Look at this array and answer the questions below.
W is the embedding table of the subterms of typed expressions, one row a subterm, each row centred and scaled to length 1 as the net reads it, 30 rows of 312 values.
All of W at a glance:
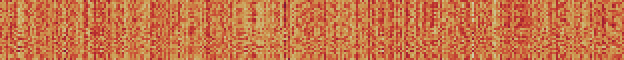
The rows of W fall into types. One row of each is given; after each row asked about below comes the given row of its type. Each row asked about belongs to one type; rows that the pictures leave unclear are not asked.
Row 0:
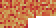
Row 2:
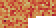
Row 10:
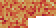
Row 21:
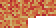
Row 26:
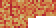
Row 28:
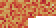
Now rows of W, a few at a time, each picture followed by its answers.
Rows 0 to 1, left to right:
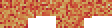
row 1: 28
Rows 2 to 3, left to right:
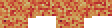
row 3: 2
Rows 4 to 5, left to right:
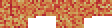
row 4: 26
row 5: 21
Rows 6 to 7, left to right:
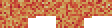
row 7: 28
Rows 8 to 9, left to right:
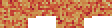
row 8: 2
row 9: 10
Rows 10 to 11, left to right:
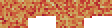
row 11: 21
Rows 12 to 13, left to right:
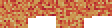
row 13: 2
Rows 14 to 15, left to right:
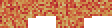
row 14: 26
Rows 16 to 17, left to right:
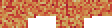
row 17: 26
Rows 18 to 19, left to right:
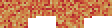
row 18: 0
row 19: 21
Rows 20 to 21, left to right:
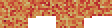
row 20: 2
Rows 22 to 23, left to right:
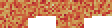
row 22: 28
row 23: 0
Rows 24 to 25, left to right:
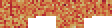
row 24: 26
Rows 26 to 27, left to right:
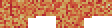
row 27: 28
